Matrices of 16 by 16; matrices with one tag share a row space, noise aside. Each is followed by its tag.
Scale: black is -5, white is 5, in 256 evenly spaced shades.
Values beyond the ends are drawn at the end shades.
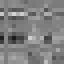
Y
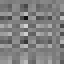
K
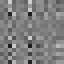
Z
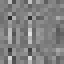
Z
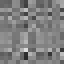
K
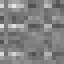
Y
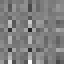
Z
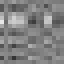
Y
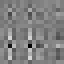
Z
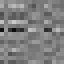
Y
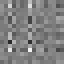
Z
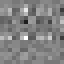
K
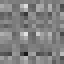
K
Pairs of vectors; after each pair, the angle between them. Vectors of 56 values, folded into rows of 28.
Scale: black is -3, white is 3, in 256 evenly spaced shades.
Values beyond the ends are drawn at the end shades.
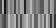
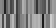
orthogonal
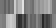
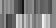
nearly opposite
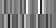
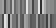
nearly parallel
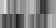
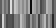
orthogonal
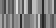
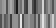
nearly opposite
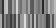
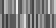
nearly parallel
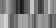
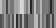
partly opposed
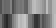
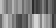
nearly opposite
